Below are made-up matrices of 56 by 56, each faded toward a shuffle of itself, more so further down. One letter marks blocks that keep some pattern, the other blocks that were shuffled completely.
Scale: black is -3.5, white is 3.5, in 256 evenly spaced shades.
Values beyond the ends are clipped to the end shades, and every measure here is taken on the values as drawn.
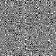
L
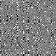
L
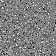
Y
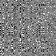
L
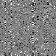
L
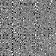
L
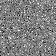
Y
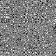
L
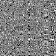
L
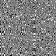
L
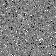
Y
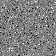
Y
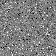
Y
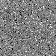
Y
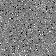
Y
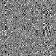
L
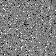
Y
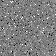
Y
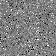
Y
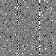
L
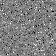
Y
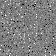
Y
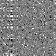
L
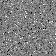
Y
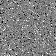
Y
